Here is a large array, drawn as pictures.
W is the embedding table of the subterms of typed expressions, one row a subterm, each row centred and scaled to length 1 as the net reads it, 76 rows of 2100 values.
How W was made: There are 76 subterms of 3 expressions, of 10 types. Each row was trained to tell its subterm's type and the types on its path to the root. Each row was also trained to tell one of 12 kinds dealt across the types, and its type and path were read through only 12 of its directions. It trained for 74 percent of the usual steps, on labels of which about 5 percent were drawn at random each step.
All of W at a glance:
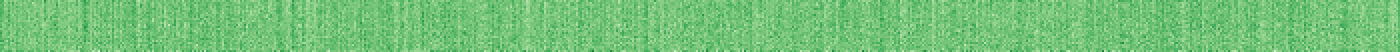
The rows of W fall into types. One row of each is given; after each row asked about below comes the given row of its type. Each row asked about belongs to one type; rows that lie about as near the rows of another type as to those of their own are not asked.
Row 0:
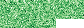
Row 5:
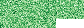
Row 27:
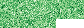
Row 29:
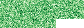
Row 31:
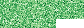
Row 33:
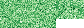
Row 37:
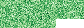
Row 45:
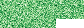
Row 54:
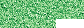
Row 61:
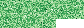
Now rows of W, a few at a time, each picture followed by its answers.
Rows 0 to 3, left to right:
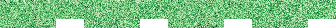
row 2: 61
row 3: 37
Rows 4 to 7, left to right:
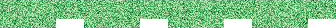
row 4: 5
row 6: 5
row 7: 5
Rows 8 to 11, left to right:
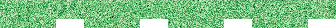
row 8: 61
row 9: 61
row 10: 5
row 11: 33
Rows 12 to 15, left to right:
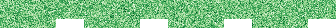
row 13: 37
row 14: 61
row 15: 37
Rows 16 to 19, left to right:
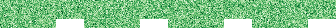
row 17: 29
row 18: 33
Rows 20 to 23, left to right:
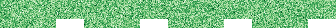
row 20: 37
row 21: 31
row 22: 61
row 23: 31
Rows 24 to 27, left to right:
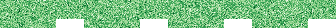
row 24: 5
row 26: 31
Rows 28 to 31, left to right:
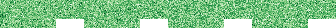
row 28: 0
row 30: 37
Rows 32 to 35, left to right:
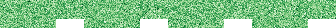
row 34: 54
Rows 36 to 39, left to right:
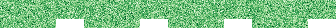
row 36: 33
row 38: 45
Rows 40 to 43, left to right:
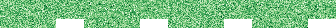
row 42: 33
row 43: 33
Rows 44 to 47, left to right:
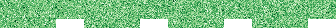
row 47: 0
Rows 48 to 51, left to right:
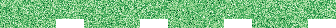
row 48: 37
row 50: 29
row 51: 37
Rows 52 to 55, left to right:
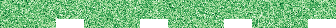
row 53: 0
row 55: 31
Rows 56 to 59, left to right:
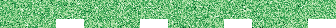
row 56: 31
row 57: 5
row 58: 37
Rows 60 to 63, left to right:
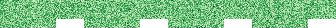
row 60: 5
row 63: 31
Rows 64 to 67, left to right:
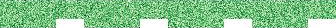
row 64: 31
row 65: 0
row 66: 5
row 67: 29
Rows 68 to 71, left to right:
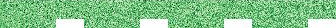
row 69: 5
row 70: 0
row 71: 61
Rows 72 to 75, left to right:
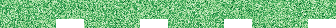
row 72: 37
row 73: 29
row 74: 31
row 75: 45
